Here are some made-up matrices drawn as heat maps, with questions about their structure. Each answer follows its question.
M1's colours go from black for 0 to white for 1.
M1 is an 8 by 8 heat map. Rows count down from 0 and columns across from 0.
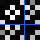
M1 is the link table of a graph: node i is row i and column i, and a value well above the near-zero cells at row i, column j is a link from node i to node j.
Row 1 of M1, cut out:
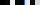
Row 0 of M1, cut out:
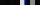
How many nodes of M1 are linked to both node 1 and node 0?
0
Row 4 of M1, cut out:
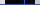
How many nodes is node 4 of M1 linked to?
2
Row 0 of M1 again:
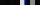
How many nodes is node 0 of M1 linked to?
2
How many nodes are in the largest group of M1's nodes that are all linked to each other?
2
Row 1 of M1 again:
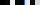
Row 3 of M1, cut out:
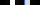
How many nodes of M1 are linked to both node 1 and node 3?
2
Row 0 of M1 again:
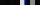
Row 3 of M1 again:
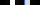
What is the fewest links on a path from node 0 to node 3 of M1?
3
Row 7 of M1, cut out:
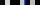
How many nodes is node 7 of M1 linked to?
3
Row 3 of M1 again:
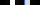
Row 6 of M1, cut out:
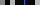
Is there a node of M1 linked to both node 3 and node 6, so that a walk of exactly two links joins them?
yes
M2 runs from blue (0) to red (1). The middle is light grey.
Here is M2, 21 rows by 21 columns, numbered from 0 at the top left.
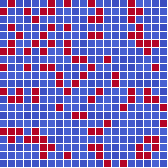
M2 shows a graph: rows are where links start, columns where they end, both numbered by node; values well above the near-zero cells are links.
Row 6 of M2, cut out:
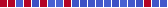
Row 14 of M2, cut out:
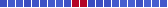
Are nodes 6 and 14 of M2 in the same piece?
no
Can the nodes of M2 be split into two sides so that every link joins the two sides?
no
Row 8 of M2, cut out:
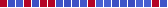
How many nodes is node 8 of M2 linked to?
6
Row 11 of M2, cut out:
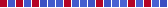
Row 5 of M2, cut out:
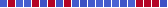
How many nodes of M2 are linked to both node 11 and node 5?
3
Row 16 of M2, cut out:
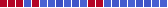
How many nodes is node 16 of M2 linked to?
6
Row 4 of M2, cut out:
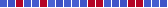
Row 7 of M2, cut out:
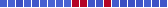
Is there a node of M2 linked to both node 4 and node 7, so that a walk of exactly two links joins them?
no
